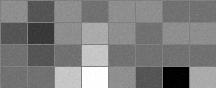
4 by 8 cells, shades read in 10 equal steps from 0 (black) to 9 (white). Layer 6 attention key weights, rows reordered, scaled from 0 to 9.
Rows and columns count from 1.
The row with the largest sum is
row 4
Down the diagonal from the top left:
5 2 4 9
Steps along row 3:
down up up down same same same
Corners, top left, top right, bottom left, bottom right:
5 4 4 6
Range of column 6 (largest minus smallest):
2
